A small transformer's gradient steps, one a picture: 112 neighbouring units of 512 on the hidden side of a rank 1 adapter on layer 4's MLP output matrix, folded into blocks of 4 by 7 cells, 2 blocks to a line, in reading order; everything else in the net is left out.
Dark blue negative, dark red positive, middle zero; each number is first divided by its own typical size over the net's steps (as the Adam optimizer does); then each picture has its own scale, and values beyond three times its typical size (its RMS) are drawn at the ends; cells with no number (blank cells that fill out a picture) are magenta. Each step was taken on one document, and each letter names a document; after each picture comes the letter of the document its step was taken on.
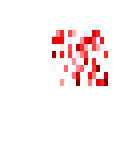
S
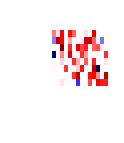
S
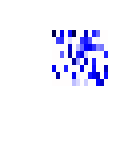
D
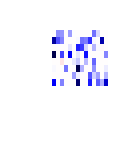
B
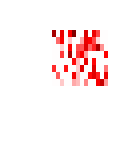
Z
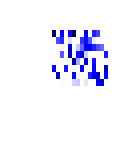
D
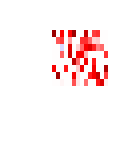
Z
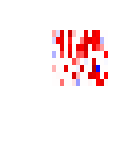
S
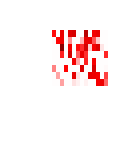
Z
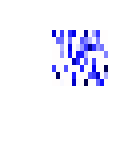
D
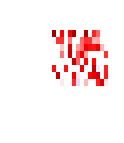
Z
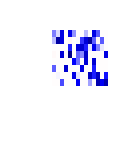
S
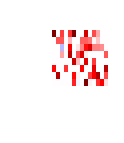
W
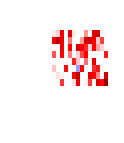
S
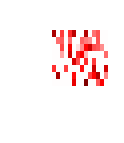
W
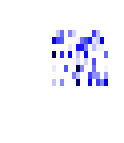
B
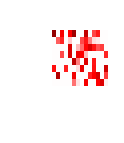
Z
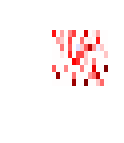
W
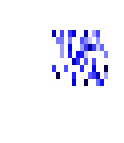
D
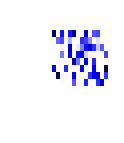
D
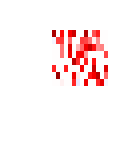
Z
